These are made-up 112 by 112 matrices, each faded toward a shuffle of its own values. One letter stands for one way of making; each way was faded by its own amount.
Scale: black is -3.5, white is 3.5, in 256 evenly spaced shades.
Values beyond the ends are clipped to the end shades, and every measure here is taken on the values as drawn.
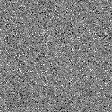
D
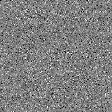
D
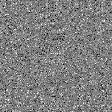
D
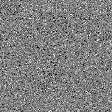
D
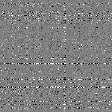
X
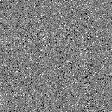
D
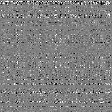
X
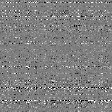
X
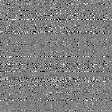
X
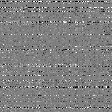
X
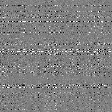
X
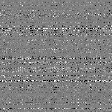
X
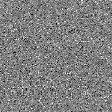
D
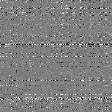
X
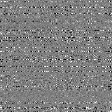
X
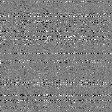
X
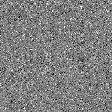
D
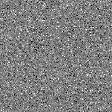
D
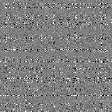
X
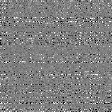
X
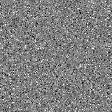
D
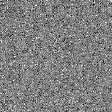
D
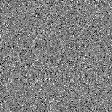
D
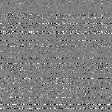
X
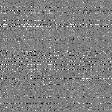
X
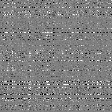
X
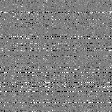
X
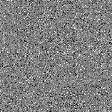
D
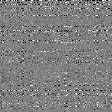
X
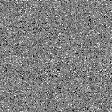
D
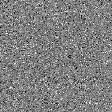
D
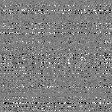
X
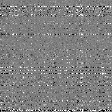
X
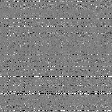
X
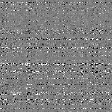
X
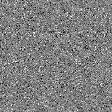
D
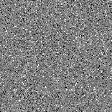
D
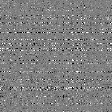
X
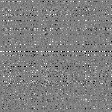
X
